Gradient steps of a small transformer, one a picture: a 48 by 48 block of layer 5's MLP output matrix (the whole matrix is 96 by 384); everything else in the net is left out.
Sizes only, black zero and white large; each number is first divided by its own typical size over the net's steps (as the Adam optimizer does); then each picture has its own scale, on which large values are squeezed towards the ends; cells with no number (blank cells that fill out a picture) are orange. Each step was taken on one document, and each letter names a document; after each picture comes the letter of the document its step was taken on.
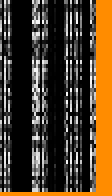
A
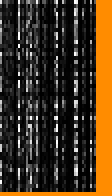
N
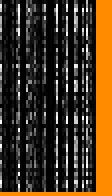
N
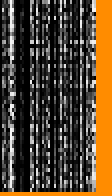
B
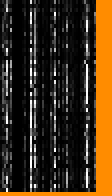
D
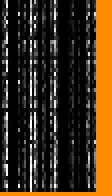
D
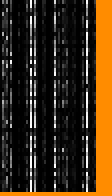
D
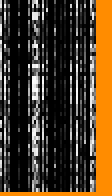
A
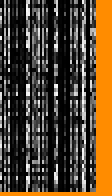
A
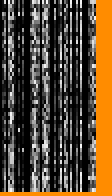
B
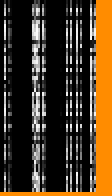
A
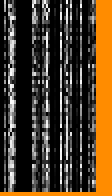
B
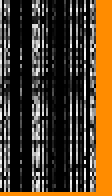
A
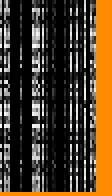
A
